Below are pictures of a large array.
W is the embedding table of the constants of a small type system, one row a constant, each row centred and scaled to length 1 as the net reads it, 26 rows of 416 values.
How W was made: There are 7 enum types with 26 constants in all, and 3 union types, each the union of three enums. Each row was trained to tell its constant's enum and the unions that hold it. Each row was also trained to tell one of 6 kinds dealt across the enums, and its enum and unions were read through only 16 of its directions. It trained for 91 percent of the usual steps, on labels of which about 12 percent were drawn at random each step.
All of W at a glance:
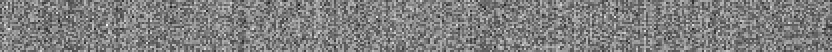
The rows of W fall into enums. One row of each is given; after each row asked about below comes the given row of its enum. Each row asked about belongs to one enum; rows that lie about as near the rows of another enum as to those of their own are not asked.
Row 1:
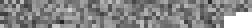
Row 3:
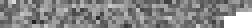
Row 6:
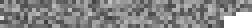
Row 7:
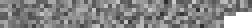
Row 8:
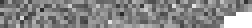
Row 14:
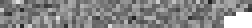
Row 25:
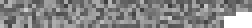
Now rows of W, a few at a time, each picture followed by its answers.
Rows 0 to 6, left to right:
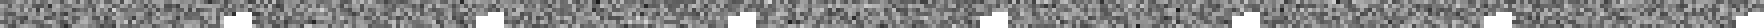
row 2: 25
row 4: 14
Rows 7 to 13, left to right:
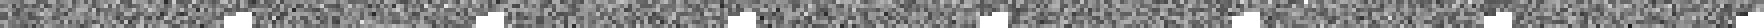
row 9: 6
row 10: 6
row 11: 3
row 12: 25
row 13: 3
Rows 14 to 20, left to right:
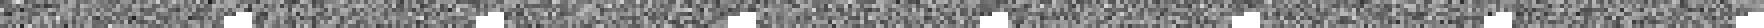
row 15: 6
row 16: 7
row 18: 25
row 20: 3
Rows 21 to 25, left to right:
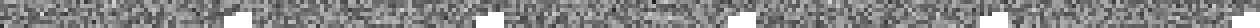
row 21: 3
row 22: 25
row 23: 1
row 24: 6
